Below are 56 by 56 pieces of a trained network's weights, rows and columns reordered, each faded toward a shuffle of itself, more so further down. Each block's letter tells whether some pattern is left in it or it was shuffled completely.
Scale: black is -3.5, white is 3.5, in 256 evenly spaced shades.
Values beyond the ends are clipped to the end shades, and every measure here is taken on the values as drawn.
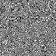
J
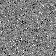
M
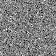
M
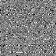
J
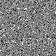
M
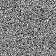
J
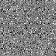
J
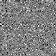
J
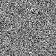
J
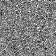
J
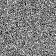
M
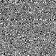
J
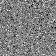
M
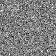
J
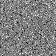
M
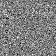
J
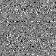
J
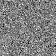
J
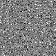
J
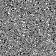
M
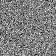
M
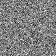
M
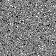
M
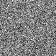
M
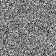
J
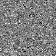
J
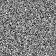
M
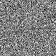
J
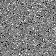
M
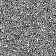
M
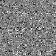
J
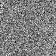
M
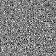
J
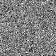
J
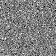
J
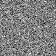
M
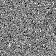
M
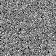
M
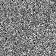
M
